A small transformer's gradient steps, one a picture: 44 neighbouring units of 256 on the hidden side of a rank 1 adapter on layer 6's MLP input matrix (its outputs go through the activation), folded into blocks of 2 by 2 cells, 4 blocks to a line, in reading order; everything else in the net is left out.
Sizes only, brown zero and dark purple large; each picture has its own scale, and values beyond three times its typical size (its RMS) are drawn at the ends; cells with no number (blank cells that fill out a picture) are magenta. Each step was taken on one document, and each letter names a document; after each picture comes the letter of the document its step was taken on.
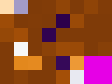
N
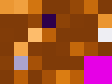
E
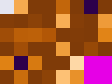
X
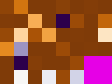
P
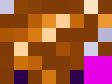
E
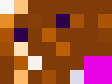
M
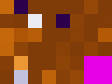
P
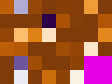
E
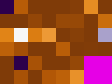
P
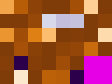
E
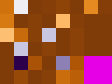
N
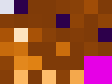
P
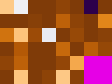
X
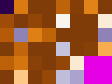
X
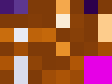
X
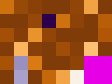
E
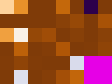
X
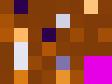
N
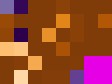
M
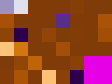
M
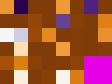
X
